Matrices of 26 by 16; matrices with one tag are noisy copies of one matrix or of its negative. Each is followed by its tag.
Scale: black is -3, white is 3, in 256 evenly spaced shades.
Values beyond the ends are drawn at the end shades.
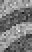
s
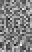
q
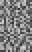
q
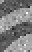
s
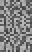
q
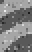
s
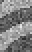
s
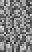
q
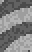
s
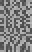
q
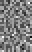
q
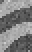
s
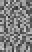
q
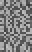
q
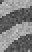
s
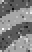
s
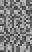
q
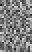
q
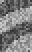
s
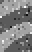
s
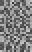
q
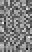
q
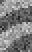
s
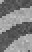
s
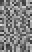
q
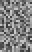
q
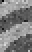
s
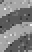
s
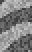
s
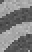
s
